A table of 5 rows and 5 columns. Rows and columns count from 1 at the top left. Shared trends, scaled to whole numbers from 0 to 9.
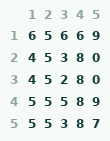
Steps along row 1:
down up same up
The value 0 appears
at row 2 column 5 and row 3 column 5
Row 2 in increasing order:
0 3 4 5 8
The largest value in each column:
6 5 6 8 9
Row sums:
32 20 19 32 28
